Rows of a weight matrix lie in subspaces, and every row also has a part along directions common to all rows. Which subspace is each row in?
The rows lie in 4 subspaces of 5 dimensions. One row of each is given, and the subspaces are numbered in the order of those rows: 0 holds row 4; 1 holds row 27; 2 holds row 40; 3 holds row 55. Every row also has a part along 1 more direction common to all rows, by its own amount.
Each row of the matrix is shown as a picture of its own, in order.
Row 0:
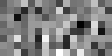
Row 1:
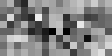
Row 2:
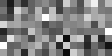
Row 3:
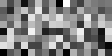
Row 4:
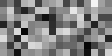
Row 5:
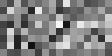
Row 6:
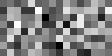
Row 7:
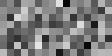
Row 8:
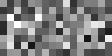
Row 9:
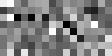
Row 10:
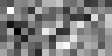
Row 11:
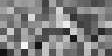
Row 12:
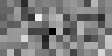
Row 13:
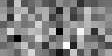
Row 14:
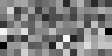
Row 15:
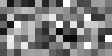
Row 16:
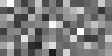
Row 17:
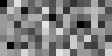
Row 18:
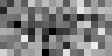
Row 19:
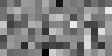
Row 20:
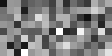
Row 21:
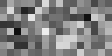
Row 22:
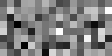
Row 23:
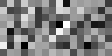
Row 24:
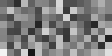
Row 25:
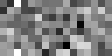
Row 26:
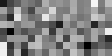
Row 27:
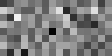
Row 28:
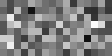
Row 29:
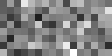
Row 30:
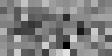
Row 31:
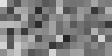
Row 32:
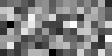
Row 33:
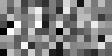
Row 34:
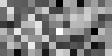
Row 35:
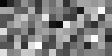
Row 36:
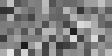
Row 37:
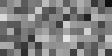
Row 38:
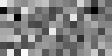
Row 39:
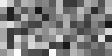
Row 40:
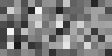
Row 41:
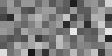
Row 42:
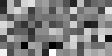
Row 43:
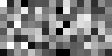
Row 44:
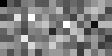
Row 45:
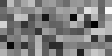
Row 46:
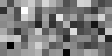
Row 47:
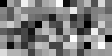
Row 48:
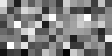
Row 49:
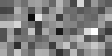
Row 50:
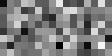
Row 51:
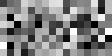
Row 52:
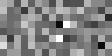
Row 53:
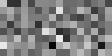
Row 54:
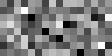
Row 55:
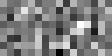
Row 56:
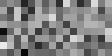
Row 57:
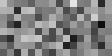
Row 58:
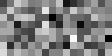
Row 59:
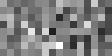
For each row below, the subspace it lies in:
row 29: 3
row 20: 3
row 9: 1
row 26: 1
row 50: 0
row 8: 0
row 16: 1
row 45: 0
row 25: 3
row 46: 1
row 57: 0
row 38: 1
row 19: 0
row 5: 2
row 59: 0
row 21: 2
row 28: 0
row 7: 3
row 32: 2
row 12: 3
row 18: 3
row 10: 2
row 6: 0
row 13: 3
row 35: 1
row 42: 0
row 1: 3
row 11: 1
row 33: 0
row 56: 1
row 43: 3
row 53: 2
